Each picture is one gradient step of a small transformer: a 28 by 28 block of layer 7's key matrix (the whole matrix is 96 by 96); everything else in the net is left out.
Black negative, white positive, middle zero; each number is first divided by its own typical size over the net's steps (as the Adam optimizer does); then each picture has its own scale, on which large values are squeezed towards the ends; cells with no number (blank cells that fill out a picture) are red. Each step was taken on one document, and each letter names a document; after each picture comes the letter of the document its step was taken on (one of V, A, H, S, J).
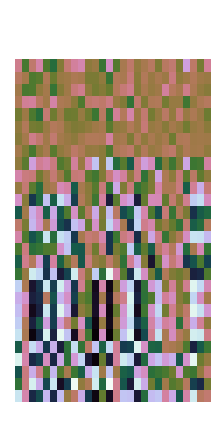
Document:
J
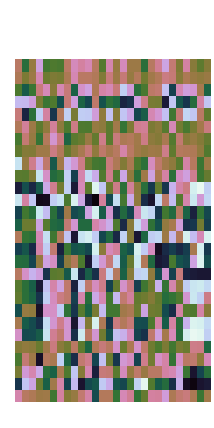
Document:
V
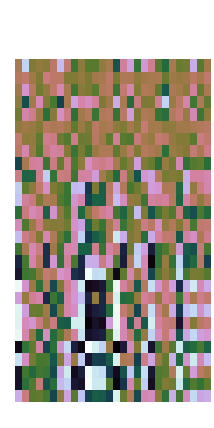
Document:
J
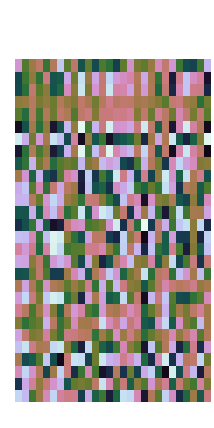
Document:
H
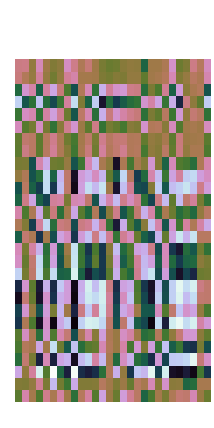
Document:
J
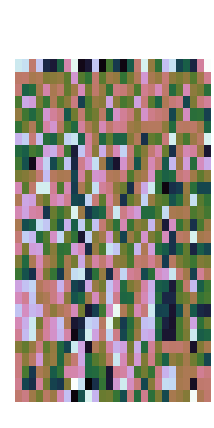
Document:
J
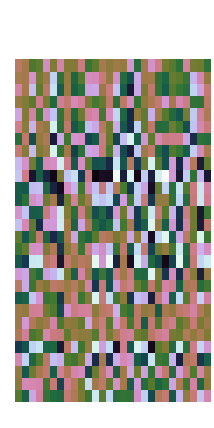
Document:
H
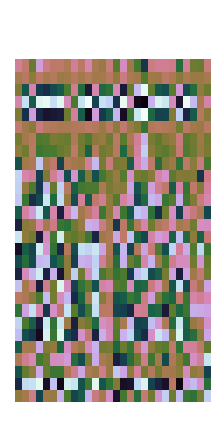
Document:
V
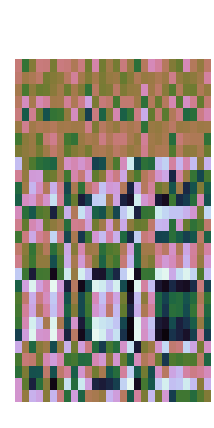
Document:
V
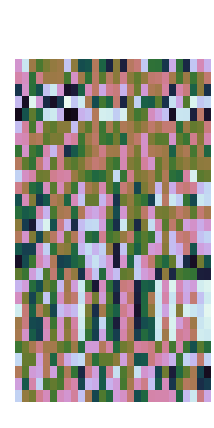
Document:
V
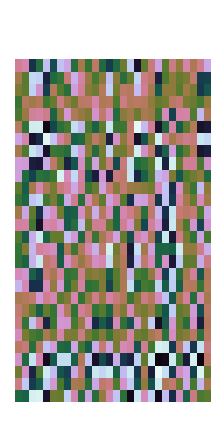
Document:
H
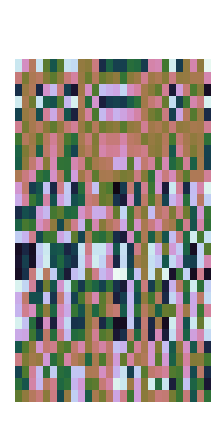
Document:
V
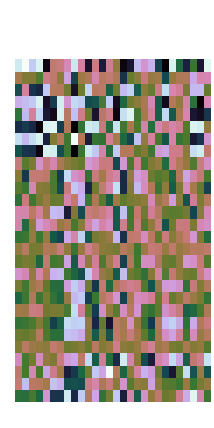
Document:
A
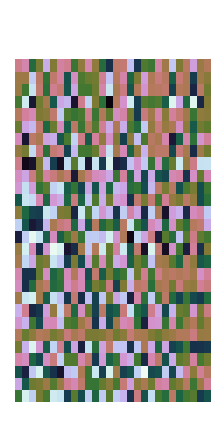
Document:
H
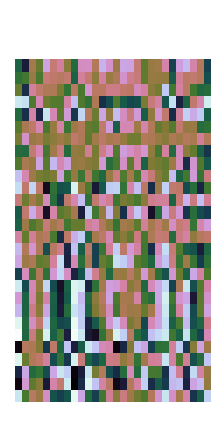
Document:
J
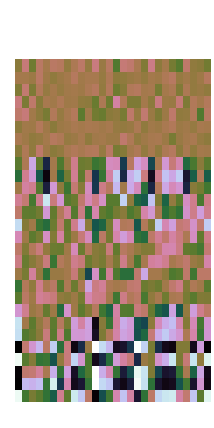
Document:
J
